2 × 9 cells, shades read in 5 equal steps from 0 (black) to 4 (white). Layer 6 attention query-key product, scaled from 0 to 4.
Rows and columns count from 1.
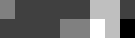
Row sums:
14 15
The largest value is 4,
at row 2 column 7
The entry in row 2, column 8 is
3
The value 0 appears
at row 2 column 9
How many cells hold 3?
3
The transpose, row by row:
2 1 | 1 1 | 1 1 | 1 1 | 1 2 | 1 2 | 3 4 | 3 3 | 1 0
